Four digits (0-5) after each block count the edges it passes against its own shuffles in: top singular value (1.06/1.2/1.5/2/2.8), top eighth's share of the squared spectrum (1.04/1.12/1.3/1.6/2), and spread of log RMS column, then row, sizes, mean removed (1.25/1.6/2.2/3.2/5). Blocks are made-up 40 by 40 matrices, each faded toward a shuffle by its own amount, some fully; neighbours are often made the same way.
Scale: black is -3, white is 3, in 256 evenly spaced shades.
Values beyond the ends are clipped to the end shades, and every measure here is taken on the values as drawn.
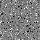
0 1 1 1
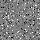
0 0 1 0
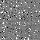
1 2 1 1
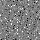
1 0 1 0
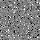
1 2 1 1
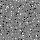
0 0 0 0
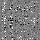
2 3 2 2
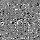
1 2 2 2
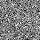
0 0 0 0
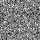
0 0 0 0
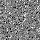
1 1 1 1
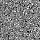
1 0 0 0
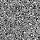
2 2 1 0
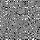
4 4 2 2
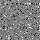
2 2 0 1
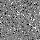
0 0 0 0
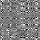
4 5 3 3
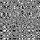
4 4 2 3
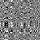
4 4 3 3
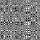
4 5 3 3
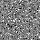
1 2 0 0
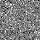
2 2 1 0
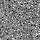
0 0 0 0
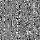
1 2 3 0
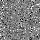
0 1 1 0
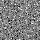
0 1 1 0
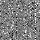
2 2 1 0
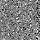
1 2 2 0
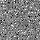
2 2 1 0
